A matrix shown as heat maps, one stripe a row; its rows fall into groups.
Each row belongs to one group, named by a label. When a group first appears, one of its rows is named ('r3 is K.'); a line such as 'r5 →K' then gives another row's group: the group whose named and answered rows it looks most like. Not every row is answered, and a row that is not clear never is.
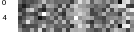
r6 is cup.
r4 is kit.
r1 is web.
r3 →cup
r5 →web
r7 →web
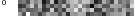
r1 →web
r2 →kit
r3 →web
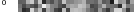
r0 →web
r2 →web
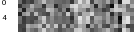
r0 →cup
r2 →web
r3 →kit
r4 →cup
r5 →cup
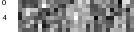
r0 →cup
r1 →cup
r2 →kit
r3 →kit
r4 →kit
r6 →web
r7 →web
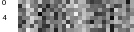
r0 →web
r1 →kit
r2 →web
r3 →kit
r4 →kit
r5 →web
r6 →kit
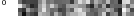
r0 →cup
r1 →cup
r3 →cup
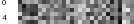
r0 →kit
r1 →cup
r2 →cup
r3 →cup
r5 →cup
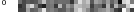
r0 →cup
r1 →kit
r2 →cup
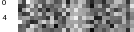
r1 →web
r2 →kit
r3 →web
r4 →kit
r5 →cup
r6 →kit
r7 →web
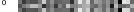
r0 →cup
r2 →cup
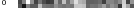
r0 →web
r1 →cup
